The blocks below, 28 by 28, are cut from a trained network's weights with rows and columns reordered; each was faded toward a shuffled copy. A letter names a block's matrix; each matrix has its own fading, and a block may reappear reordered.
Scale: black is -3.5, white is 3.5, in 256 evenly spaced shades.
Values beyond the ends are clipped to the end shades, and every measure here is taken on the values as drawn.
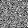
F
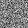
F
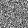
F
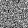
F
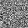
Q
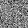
F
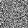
Q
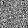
Q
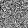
F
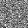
Q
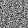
Q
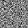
Q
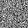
F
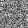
F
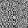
Q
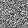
F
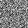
F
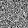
F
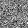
F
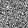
F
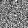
Q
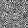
Q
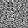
Q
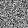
F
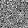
Q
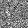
F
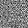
Q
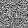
F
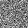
F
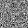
Q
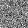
F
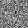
Q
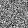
F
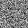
F
